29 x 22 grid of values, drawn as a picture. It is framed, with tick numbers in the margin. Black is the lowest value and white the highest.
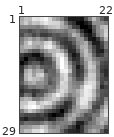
Odd rows or columns: none. Grain: blotchy. Rings: centred on the middle left. Slope: none. Ninth with the lowest average: top right. Lone odd cells: none.
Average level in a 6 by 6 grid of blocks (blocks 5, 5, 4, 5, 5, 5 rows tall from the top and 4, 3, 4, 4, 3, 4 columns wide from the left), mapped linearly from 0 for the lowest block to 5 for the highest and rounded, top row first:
3 4 4 2 0 3
3 3 4 1 3 1
1 2 4 3 3 2
3 3 3 4 5 3
4 4 3 3 5 3
2 3 2 2 2 3
